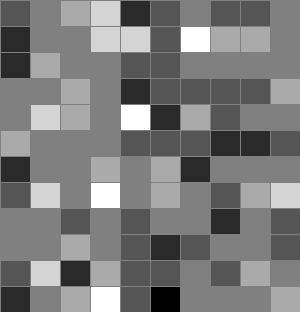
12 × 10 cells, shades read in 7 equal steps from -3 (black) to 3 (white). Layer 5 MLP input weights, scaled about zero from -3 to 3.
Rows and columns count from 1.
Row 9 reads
0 0 -1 0 -1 0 0 -2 0 -1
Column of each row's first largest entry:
4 7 2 3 5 1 4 4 1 3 2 4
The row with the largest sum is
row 8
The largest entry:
3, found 4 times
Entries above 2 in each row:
0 1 0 0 1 0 0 1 0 0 0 1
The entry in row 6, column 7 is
-1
